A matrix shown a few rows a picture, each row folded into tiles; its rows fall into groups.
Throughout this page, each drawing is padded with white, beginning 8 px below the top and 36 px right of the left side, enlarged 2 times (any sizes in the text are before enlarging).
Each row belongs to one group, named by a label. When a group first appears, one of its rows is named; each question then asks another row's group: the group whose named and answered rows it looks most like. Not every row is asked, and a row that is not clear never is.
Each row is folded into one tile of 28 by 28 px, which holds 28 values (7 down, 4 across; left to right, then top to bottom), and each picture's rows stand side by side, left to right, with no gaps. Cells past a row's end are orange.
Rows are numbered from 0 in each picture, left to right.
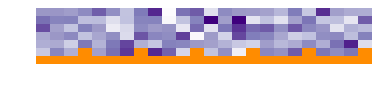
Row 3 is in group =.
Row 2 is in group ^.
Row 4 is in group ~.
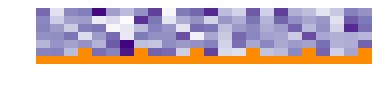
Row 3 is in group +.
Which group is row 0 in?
^
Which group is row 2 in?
^
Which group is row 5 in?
~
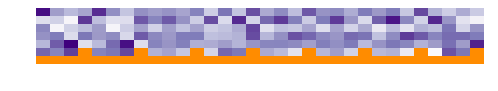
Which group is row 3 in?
=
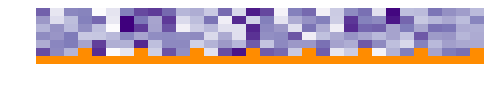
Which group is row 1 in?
~
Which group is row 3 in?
=
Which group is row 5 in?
~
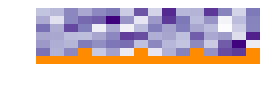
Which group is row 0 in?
~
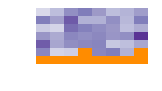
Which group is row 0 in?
~
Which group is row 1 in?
+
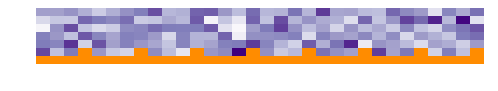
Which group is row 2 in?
+
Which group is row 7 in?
=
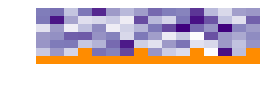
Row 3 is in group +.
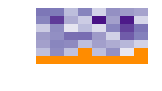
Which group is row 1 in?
=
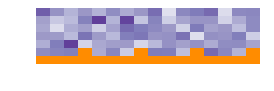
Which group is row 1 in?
=
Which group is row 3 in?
^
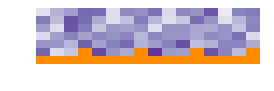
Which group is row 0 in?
~
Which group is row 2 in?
^
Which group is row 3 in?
^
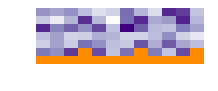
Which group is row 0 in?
~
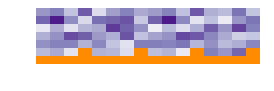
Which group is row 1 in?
=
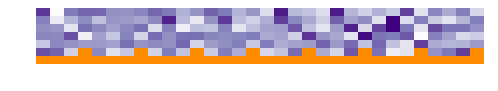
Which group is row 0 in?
^
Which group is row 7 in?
~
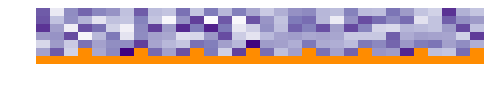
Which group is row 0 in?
^
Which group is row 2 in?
~
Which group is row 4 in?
~
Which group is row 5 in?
~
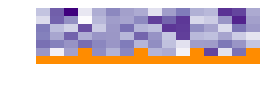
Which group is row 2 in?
=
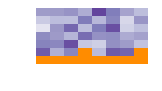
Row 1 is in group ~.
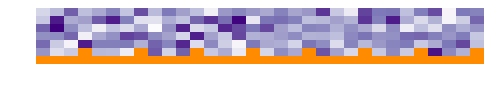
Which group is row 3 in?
=
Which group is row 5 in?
+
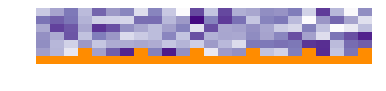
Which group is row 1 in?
~
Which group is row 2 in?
+
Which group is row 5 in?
+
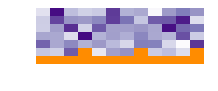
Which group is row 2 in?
=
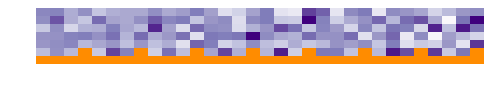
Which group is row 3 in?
+
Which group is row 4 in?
+
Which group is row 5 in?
^
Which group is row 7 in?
~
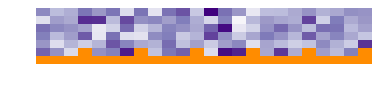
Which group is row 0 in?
+
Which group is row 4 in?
+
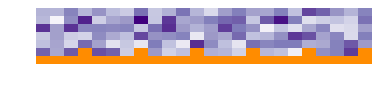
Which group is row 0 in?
~
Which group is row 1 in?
+
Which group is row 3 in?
=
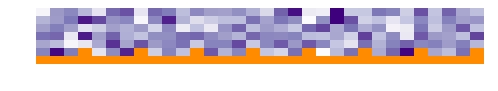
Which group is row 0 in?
+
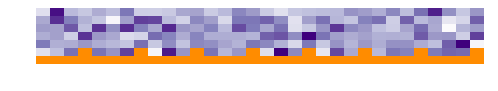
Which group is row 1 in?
~
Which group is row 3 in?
~
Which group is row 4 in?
+
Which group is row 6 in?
=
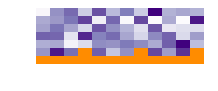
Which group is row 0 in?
+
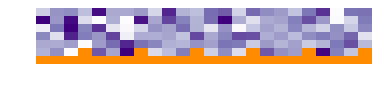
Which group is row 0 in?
=
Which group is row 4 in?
+
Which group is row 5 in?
^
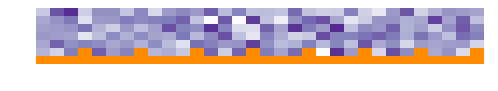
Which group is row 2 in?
=
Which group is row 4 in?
~
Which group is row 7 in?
=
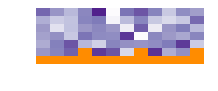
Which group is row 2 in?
^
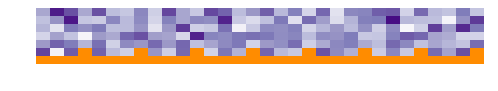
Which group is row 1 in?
+
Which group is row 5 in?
^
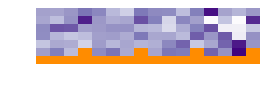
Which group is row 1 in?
+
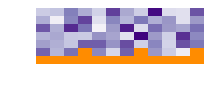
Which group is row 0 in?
~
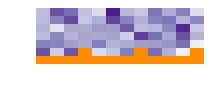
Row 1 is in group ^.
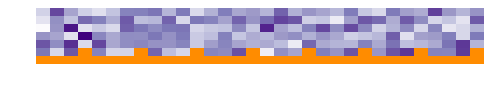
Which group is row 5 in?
~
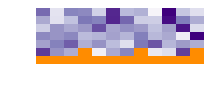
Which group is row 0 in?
^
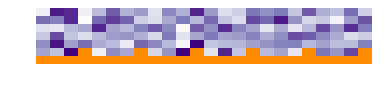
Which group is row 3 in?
+
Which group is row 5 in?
~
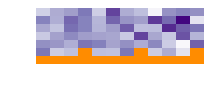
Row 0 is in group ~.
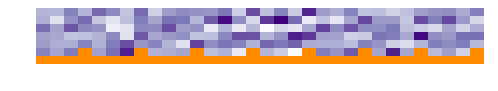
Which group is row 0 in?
~
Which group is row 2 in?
=
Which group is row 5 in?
~
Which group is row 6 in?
+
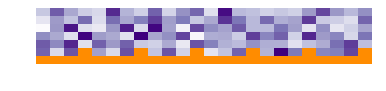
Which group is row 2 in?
^
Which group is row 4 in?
+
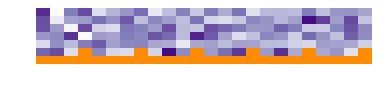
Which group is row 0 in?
^
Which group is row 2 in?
+
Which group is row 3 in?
~
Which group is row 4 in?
+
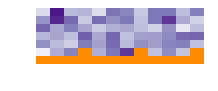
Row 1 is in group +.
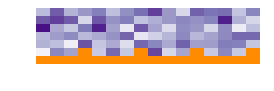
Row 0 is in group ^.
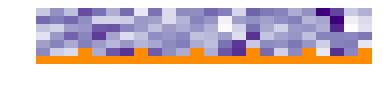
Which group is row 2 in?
^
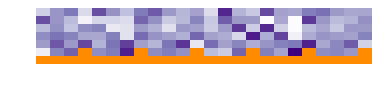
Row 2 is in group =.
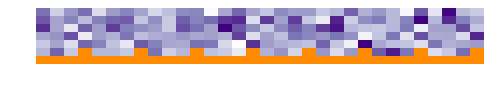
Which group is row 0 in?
^
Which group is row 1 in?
=
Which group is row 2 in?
~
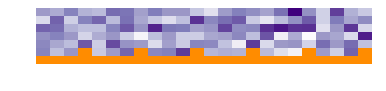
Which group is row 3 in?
=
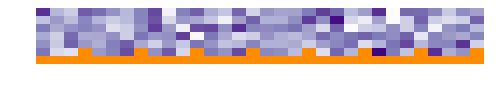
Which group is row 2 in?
^
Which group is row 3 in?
~
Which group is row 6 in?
^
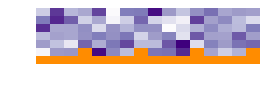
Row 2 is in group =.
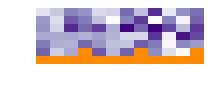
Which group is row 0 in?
~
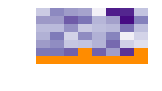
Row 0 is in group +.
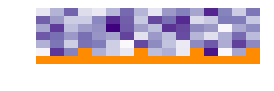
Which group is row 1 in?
=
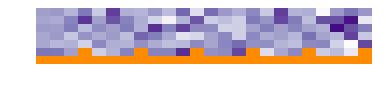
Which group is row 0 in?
+
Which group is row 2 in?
~
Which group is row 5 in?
=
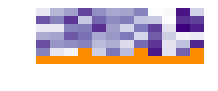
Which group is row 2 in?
~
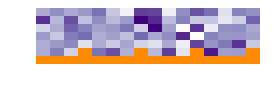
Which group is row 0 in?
=
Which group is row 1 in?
+
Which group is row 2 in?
^
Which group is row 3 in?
^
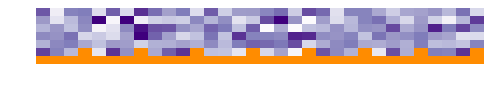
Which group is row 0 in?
^
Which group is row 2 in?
~
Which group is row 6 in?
+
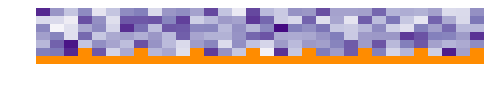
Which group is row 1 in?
~
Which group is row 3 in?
+
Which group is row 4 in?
+
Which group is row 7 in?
+
